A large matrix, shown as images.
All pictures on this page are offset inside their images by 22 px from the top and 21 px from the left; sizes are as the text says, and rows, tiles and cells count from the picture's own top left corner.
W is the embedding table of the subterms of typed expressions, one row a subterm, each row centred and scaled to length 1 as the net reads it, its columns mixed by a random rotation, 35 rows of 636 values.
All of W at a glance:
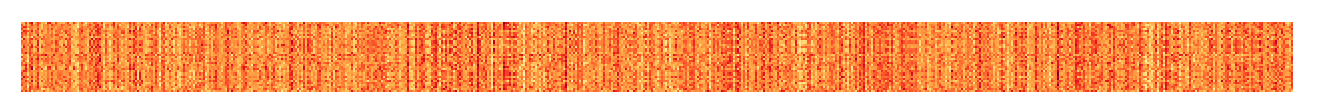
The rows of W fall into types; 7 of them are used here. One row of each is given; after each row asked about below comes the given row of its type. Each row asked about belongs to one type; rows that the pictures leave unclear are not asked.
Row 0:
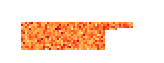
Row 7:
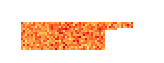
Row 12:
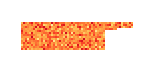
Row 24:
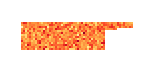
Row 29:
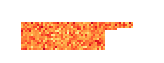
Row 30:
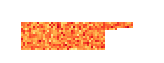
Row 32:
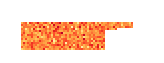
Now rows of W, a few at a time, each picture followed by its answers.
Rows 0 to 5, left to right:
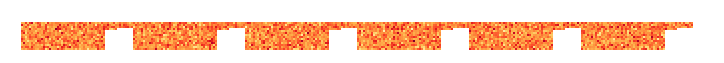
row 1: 29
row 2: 24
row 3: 7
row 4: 12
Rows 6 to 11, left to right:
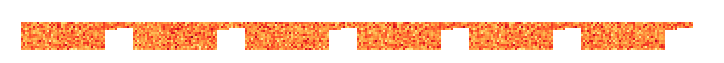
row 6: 30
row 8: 12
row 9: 30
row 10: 30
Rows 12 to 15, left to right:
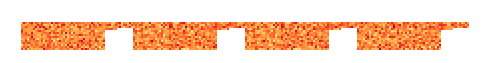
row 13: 30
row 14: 30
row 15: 12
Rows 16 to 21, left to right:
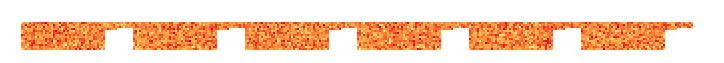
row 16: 32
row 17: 7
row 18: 32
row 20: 29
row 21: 12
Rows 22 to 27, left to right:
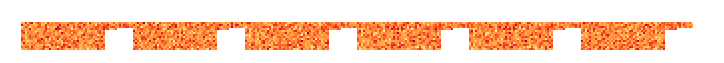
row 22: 0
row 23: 0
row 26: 7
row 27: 24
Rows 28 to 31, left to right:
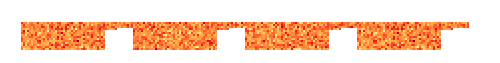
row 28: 7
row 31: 7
